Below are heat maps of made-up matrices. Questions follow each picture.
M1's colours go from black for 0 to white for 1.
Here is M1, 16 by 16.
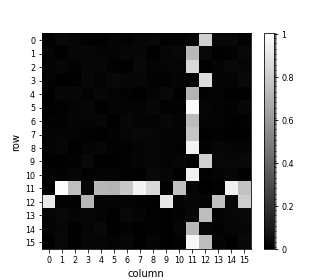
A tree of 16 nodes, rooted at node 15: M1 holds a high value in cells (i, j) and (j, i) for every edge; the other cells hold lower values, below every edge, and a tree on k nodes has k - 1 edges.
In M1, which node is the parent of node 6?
11
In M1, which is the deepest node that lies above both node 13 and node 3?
12
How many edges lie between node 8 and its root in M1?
2
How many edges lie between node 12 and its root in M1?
1
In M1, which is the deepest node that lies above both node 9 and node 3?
12
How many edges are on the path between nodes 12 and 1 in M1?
3
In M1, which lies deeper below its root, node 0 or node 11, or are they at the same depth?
node 0
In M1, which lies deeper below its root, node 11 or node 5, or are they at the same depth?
node 5
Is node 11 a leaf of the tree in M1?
no
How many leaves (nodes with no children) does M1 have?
13
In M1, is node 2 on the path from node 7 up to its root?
no
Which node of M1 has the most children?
11
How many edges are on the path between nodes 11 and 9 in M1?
3
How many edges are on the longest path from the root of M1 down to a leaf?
2
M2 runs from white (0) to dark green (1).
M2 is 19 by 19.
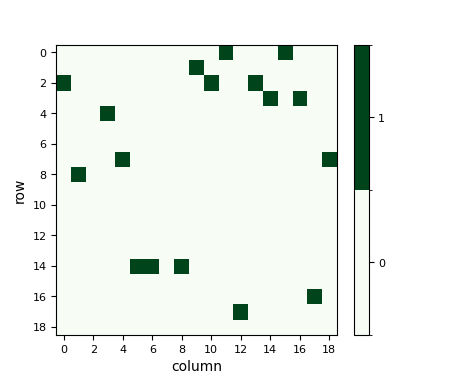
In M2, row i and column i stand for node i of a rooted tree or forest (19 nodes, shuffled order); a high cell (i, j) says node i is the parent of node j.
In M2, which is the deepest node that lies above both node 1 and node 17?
3
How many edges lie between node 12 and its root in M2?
5
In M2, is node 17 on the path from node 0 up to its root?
no
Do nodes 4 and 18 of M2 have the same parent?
yes
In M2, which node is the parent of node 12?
17
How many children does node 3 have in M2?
2
